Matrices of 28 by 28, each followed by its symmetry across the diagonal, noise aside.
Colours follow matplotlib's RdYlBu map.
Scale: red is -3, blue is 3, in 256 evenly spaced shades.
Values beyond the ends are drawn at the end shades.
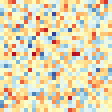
antisymmetric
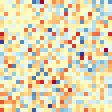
antisymmetric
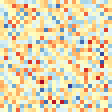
antisymmetric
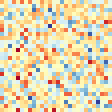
neither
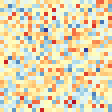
neither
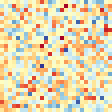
neither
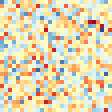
neither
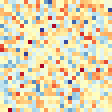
antisymmetric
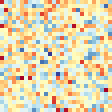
neither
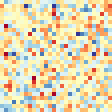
antisymmetric
